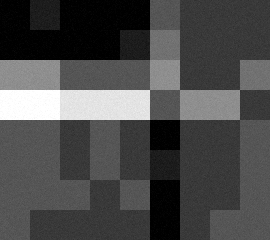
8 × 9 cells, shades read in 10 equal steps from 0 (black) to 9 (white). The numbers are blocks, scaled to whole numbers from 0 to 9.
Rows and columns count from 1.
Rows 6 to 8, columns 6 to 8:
1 2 2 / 0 2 2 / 0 2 3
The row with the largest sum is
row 4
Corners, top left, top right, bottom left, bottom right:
0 2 3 3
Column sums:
26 26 20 21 21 16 19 20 22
